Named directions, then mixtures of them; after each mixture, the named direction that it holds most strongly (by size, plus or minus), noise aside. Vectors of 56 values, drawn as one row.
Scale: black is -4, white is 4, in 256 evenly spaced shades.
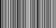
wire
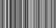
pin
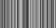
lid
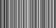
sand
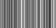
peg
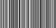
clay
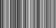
wire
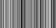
peg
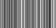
peg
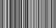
pin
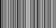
wire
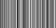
lid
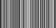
sand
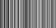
clay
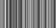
pin
